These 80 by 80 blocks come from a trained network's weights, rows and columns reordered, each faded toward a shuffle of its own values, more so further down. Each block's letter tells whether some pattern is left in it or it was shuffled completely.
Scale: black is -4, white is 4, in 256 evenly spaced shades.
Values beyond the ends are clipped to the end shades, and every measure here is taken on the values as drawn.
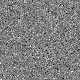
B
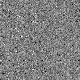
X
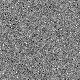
B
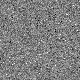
B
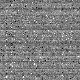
X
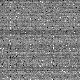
X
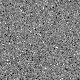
B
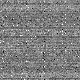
X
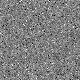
B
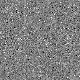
X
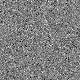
B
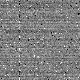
X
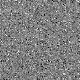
X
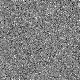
B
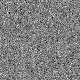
B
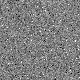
B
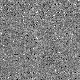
X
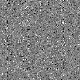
X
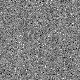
X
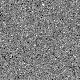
B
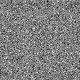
B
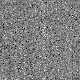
X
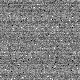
X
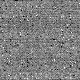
X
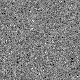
B
